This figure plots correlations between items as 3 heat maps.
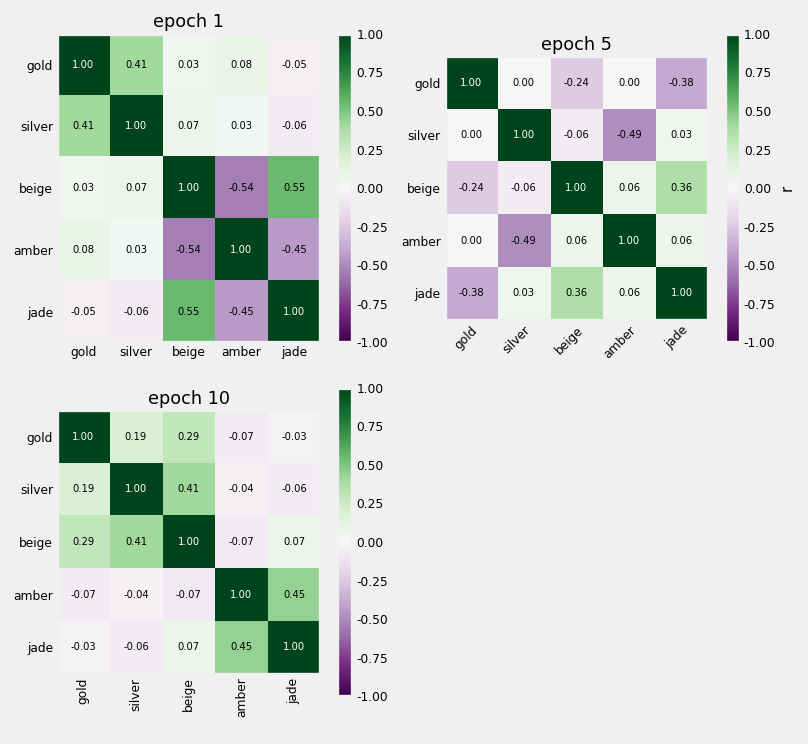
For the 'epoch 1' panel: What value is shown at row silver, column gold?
0.41
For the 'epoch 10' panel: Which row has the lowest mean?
amber
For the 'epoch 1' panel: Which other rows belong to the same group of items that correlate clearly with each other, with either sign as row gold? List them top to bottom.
silver
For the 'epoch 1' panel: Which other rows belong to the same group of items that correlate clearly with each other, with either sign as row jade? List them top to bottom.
beige, amber
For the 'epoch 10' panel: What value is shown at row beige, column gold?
0.29
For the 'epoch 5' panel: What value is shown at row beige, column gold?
-0.24
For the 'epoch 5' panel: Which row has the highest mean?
beige
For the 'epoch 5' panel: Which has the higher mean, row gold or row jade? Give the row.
jade
